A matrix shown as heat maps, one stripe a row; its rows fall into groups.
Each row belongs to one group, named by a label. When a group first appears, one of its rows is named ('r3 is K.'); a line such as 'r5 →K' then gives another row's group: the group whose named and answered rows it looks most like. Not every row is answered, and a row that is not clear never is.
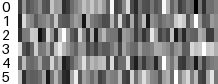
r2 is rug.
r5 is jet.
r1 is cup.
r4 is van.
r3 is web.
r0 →van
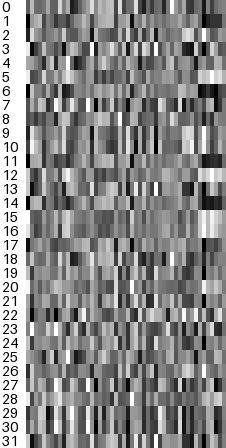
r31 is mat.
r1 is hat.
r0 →van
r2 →cup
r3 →mat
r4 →van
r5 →web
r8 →van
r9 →cup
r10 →cup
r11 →hat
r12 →web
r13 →mat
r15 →web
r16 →web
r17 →hat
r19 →mat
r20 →web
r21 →mat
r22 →jet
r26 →cup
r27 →rug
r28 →web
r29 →rug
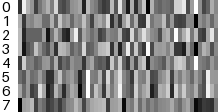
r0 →cup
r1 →mat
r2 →jet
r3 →mat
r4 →cup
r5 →jet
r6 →jet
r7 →hat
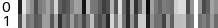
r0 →cup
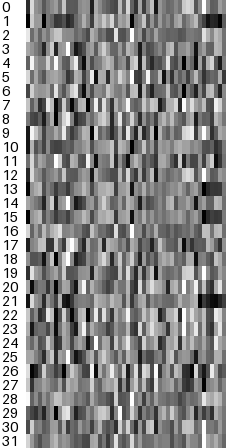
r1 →hat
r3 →van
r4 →rug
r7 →jet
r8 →van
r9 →cup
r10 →hat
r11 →rug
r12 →cup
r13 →hat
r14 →van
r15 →hat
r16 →web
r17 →rug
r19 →cup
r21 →hat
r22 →jet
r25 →van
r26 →mat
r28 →web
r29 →van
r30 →cup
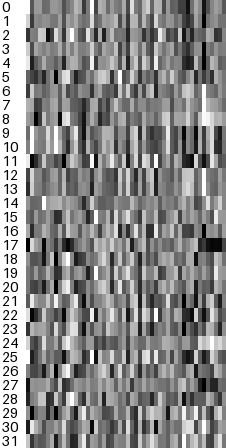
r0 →mat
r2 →rug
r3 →mat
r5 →van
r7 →web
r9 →rug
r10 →rug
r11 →mat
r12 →cup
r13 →cup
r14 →web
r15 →jet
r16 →mat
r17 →hat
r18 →van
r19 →jet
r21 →rug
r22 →mat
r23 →rug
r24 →web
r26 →van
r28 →rug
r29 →jet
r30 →cup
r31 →jet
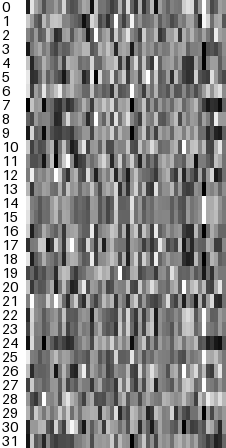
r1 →web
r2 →jet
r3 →hat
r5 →mat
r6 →web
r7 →hat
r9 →hat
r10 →jet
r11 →van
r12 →rug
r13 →mat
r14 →web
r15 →web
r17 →rug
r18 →mat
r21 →rug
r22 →cup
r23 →cup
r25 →web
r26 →jet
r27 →cup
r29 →mat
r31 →hat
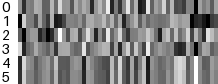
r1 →hat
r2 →jet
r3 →mat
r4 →cup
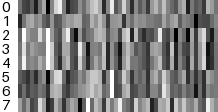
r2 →rug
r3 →rug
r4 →rug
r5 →van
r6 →van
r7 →jet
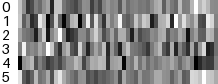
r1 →jet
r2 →van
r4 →hat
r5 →web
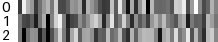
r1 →van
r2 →jet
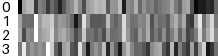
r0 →hat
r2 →web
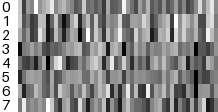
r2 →jet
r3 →hat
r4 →van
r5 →hat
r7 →rug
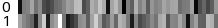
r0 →hat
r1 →van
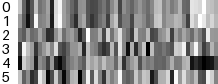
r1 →web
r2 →jet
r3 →cup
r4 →hat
